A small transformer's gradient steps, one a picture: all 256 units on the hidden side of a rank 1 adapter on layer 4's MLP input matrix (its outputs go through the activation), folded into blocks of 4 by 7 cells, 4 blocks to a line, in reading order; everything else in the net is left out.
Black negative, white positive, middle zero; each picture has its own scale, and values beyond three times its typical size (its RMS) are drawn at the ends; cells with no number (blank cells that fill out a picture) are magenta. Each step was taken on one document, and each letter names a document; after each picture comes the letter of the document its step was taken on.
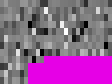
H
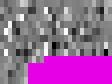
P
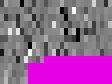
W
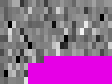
W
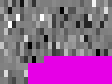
P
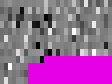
H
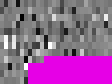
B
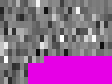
B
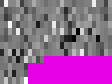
W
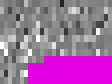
B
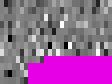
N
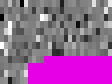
P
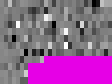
N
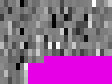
P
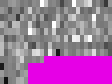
H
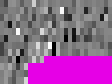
W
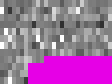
B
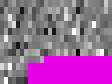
H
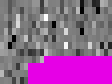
N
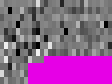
B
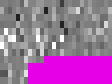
B
